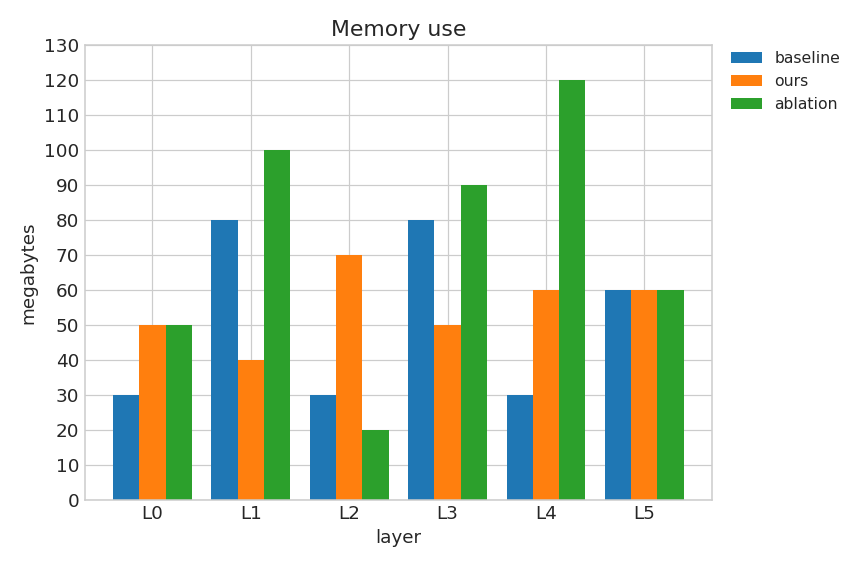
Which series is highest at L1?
ablation
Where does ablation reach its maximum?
L4
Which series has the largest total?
ablation
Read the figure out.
Title: Memory use
x-axis: layer, ticks L0 L1 L2 L3 L4 L5
y-axis: megabytes, ticks 0 10 20 30 40 50 60 70 80 90 100 110 120 130
Legend: baseline, ours, ablation
Values:
baseline: 30 80 30 80 30 60
ours: 50 40 70 50 60 60
ablation: 50 100 20 90 120 60
